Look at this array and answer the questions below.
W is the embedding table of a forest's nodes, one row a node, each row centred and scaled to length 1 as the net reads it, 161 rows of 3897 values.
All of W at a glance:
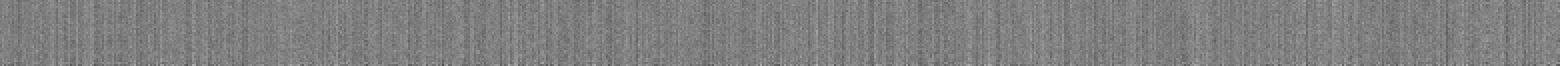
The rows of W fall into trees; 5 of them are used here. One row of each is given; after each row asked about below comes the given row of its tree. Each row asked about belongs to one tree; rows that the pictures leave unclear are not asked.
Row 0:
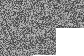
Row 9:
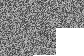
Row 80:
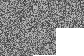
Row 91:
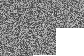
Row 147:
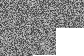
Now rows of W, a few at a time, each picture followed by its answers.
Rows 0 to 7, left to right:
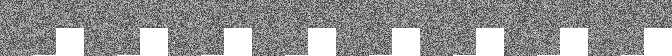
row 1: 0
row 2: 0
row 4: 91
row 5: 9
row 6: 80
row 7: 147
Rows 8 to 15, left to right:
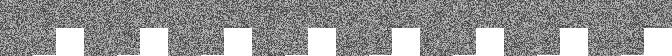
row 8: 147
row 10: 0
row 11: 147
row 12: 0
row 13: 80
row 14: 0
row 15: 0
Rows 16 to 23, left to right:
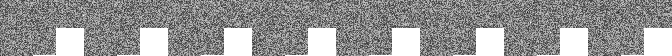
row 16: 147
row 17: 147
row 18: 0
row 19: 80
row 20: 0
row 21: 0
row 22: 80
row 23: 147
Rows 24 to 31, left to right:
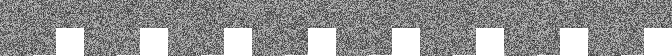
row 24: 9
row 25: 147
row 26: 91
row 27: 0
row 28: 0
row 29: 147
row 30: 0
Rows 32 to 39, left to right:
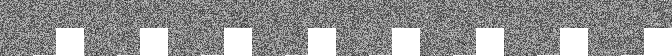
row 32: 80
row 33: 9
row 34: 147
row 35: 9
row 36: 147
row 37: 80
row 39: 0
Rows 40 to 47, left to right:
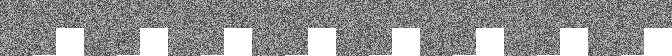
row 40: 147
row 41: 9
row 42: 147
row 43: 147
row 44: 9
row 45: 9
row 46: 9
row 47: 80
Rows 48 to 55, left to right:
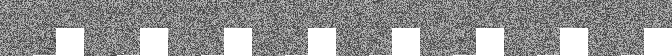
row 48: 0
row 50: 147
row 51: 9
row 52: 9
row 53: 0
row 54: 147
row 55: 91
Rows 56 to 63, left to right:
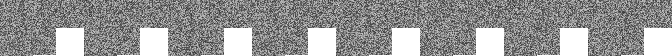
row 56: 9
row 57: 147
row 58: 9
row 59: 9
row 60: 80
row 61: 80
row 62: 91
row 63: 147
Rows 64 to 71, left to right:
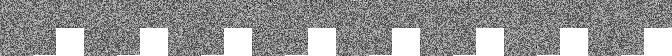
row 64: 0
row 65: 9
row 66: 91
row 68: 0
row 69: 147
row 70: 147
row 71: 9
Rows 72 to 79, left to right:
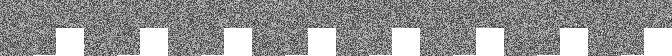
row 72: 0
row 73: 9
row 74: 9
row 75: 0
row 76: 147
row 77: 147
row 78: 0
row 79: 91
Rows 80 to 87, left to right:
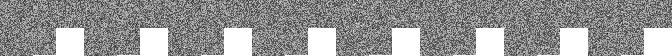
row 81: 0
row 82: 80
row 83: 147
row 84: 0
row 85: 9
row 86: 9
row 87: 80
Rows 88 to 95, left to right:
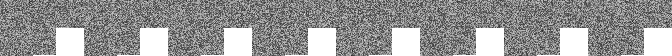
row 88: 147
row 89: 9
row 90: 9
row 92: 147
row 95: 9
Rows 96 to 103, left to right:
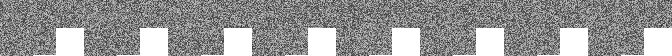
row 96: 9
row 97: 9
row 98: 0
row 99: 147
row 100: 147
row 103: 9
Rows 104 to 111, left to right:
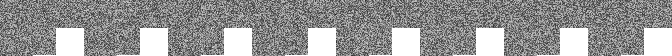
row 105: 0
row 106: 80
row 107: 9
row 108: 147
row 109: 147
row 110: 80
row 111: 91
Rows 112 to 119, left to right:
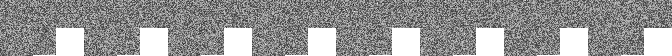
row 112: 147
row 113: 147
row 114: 147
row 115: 147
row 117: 147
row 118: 9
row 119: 0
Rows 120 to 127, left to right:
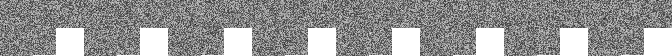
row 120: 80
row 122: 9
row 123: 9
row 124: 91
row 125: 80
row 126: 0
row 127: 0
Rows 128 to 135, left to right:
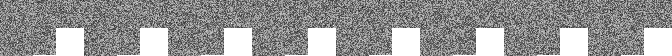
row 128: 9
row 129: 80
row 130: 0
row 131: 9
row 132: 147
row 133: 0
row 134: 0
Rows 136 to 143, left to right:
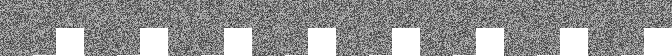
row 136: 0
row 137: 9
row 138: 9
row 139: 9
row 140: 9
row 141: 9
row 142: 80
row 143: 9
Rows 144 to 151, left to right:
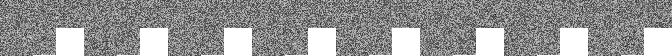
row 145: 9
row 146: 147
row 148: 147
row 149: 0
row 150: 80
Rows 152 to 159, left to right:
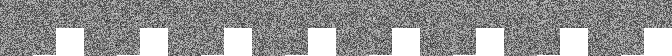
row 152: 147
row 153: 9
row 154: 147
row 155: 0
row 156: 0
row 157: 0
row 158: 0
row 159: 80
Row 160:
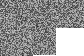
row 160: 147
